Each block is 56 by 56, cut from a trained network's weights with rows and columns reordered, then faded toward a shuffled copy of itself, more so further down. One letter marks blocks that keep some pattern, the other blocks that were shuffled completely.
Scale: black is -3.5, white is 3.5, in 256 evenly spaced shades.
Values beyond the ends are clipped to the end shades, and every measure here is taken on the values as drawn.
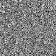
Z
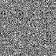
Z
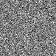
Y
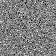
Y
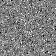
Y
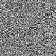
Z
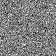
Y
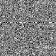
Z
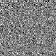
Z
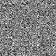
Z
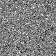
Y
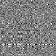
Z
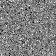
Y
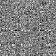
Z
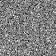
Y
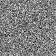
Y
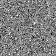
Y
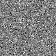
Y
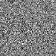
Z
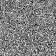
Y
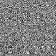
Z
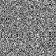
Z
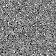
Y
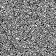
Y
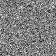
Y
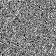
Y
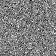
Y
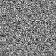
Z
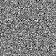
Z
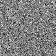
Y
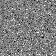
Y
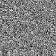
Z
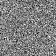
Y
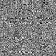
Z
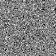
Z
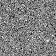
Y
